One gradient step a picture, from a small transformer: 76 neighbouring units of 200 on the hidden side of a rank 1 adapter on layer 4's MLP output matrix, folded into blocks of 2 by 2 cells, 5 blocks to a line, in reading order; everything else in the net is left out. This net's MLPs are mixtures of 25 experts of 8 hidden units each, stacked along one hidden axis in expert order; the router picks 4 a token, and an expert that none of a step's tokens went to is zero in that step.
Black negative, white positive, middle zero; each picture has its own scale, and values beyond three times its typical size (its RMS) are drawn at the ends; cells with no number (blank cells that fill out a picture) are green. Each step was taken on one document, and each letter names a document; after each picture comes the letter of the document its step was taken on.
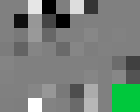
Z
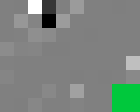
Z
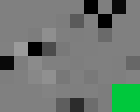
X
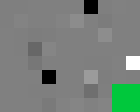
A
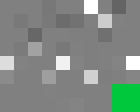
X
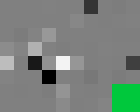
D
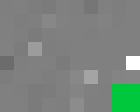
X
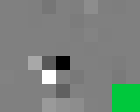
D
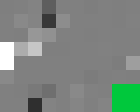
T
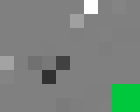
D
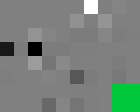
D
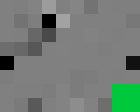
T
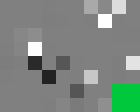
X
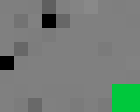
T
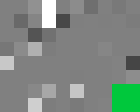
T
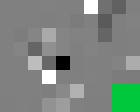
D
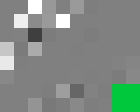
Z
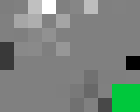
Z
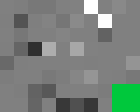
A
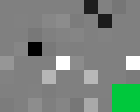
X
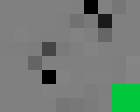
A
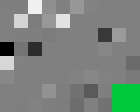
Z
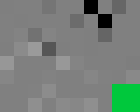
X
